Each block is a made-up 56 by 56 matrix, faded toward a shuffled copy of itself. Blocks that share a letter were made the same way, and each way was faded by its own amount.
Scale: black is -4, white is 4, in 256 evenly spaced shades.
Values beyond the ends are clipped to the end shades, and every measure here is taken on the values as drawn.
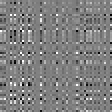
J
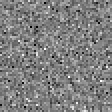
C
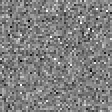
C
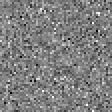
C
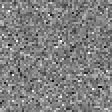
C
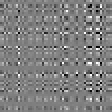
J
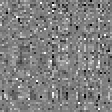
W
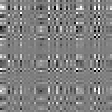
J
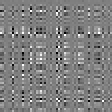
J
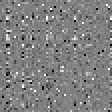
W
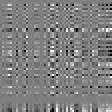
J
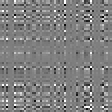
J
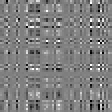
J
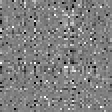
W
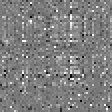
W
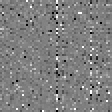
W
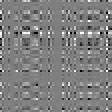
J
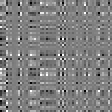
J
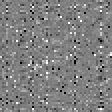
W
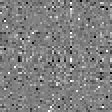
W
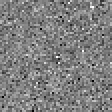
C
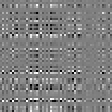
J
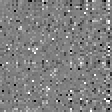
W
